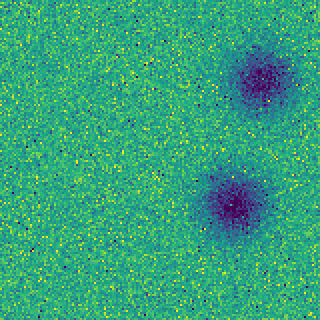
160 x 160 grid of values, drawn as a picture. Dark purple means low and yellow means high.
Neither half mirrors the other. There are two dips. Overall the values sit about 60% of the way up the scale. No single row or column stands out from its neighbours.
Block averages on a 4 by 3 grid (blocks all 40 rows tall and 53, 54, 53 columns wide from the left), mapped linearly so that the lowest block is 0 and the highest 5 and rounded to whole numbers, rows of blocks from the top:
552
552
540
555
